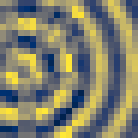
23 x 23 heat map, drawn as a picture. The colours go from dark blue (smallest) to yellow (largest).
Concentric rings centre on the middle left. Values change most from cell to cell in the bottom middle. On average the colour sits 50% of the way up the scale. The right part is calmer, past a seam about 60% of the way across. No row or column stands out.
